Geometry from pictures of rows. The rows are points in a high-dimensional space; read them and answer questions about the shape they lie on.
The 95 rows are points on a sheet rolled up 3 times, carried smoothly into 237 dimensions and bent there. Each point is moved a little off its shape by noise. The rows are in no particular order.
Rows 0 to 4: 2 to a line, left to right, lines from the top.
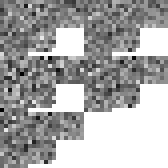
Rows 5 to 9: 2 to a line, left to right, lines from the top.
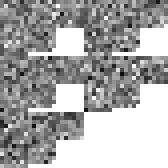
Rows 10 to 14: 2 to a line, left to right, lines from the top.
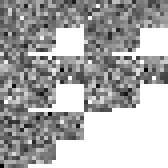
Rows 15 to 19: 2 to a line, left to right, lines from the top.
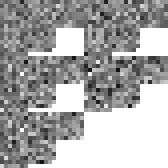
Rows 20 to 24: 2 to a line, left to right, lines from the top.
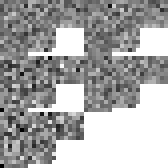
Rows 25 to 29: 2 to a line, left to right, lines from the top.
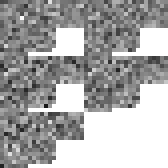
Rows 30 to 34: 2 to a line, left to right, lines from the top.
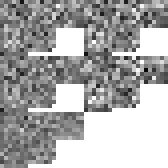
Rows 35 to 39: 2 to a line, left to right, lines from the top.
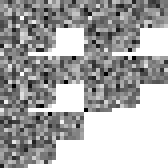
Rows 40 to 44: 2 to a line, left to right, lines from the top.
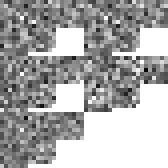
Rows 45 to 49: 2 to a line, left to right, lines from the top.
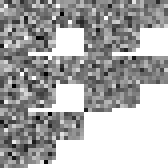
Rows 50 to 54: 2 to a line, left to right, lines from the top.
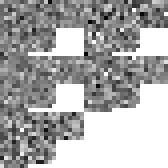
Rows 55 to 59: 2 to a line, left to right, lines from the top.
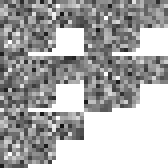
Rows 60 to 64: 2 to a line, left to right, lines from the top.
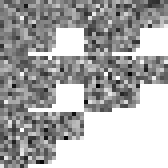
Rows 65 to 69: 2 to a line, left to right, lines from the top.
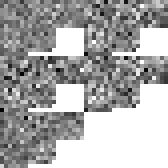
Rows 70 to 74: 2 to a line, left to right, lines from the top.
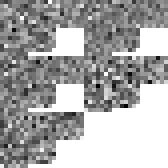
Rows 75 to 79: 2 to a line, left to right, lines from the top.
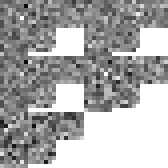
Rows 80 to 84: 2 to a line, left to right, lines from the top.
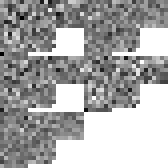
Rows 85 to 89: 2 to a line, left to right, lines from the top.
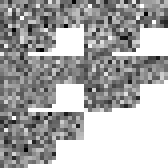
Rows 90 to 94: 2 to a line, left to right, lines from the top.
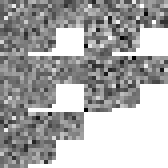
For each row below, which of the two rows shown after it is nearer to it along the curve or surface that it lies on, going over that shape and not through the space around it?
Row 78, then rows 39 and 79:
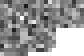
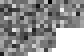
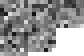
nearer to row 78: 79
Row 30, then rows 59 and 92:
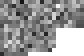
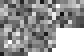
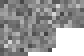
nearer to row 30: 92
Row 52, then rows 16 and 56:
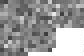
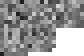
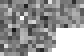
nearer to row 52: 16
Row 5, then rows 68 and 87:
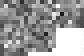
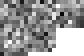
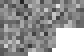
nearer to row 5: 87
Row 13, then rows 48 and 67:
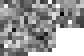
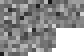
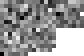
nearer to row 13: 67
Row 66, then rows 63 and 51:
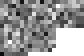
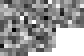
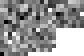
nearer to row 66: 51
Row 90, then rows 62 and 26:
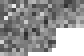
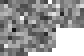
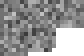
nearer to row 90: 26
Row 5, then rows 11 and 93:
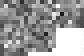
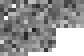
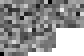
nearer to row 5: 11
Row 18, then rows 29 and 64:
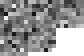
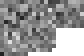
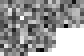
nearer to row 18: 29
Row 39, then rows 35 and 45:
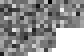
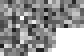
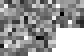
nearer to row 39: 45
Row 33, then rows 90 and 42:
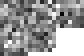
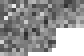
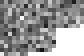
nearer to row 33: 42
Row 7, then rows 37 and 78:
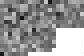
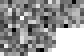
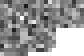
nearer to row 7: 78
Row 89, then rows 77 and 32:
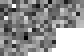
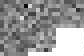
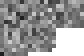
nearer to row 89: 32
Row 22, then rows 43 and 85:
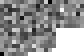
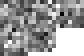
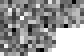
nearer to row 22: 43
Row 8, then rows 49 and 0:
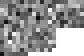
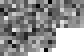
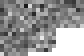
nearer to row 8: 49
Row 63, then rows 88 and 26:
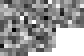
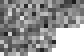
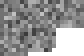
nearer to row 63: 88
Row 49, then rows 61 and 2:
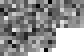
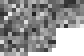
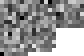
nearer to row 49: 61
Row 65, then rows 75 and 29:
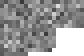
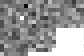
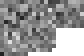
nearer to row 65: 75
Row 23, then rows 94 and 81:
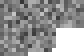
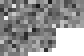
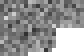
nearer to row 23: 81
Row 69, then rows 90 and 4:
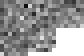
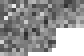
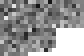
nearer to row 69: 90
